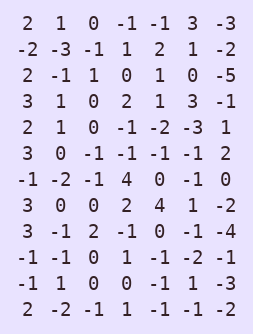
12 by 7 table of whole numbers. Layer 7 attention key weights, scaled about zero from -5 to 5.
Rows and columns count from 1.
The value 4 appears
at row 7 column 4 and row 8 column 5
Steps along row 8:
down same up up down down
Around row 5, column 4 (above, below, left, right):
2 -1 0 -2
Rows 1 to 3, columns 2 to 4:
1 0 -1 / -3 -1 1 / -1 1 0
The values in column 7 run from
-5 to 2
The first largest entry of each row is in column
6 5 1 1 1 1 4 5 1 4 2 1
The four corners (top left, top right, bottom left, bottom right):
2 -3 2 -2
